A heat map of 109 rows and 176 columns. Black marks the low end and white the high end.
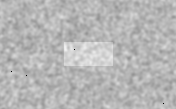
There are four isolated cells, each far lower than the cells round it. In the centre lies a patch that is higher than the rest. A few values lie far out on both sides of the bulk. The field is mottled with small blotches. No row or column stands out. Overall the values sit about 70% of the way up the scale. No overall slope runs across the table.
